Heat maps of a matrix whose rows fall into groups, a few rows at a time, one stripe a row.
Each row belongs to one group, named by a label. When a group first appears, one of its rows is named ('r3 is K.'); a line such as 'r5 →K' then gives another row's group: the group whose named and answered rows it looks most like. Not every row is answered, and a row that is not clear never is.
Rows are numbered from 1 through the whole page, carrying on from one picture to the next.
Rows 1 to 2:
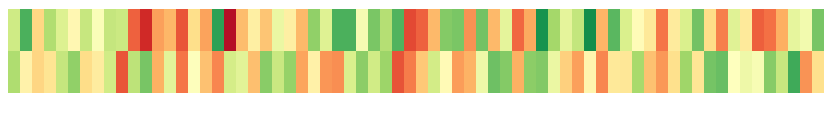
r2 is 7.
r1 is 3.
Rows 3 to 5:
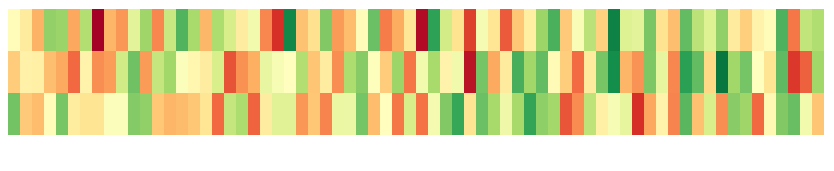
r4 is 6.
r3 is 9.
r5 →7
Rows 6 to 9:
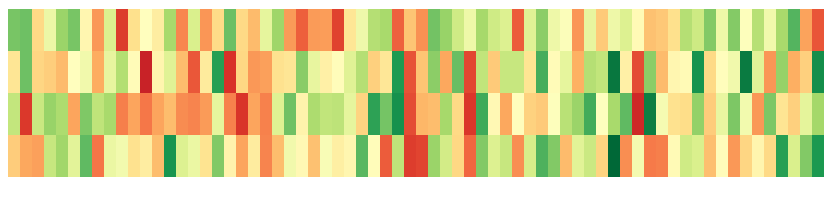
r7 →6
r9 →9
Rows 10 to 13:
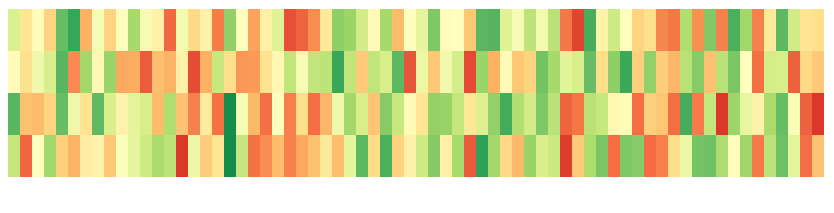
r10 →7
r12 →7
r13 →7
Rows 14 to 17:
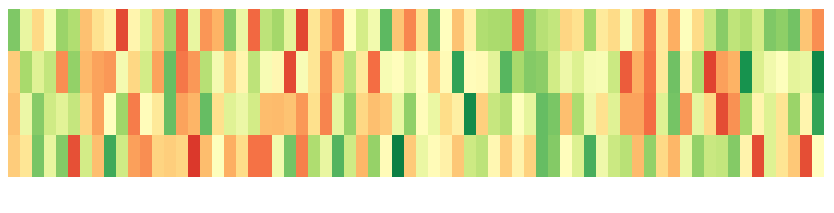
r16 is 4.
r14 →7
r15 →4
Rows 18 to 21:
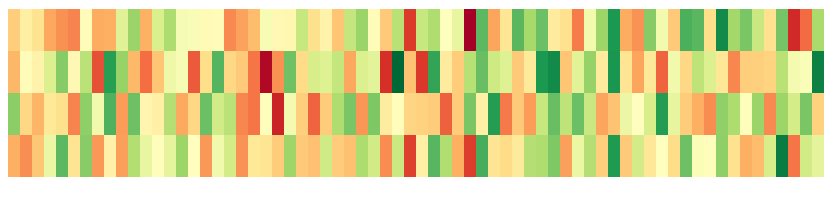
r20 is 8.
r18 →6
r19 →9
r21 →9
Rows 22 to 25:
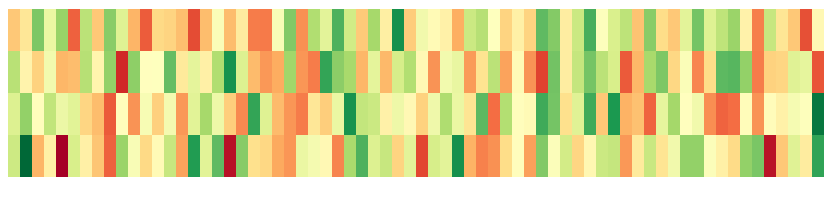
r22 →3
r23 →8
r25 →6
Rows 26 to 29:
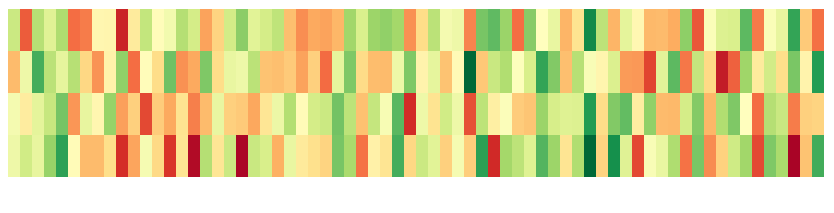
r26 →7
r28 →3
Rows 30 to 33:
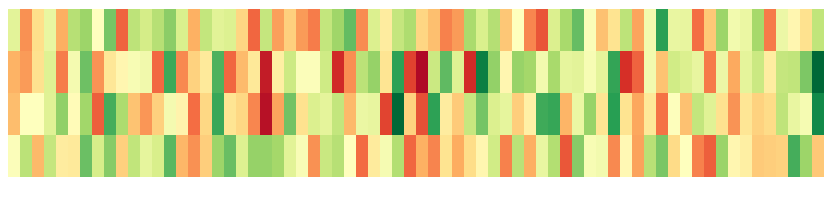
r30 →8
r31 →9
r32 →9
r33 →8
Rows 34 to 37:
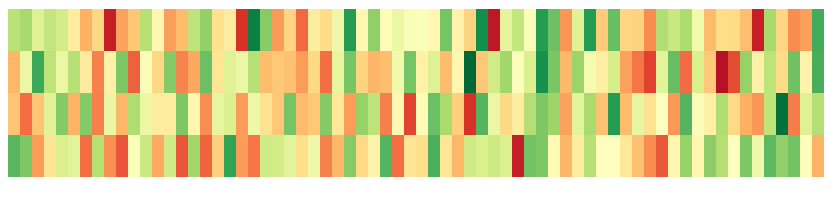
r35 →4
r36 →9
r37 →7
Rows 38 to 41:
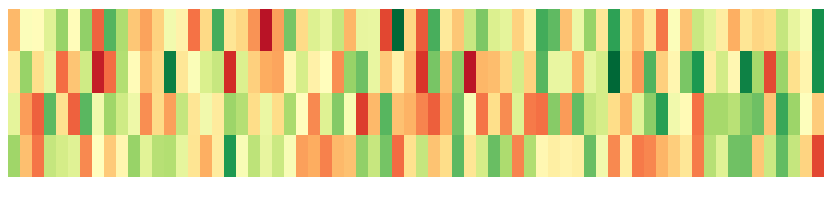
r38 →9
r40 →8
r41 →7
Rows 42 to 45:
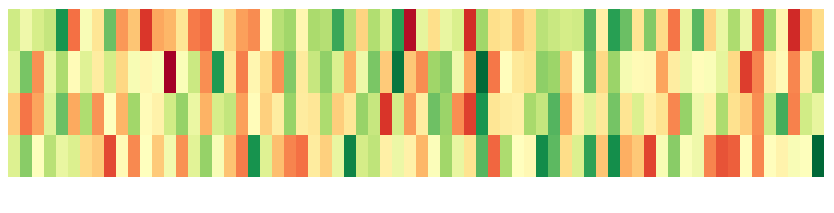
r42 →3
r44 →9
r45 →4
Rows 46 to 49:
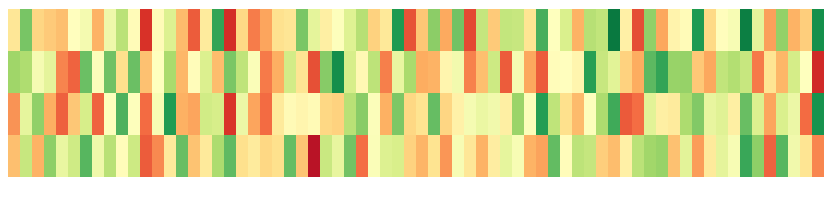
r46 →6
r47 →8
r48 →6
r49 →8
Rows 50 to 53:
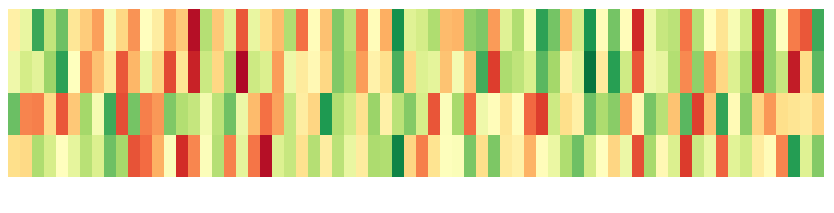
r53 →3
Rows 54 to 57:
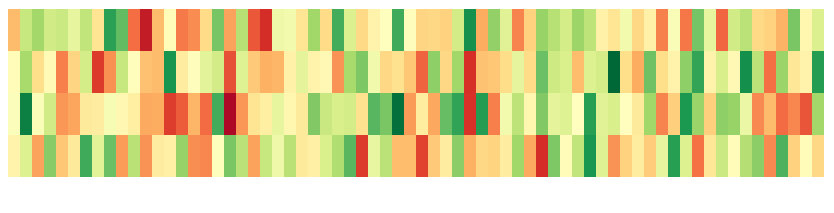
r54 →3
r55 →6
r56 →3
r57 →8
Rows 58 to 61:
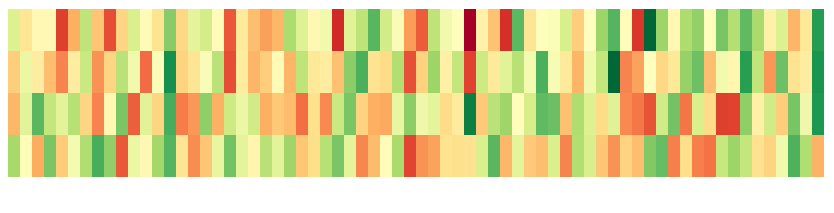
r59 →6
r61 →8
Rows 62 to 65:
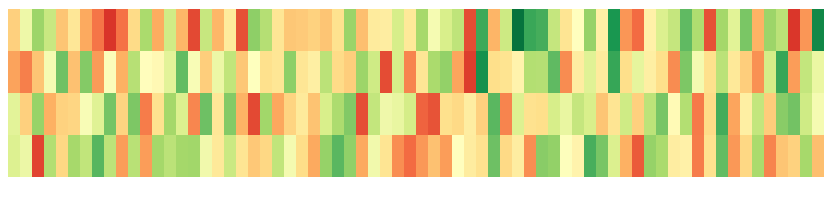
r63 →9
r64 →8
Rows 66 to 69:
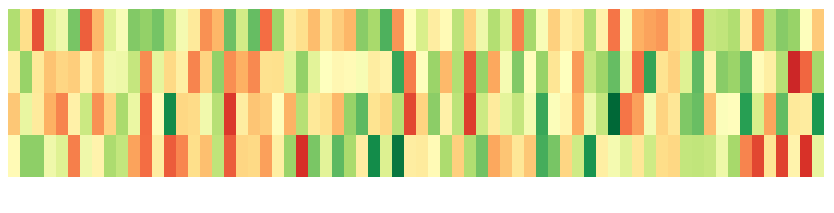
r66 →7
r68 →6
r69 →3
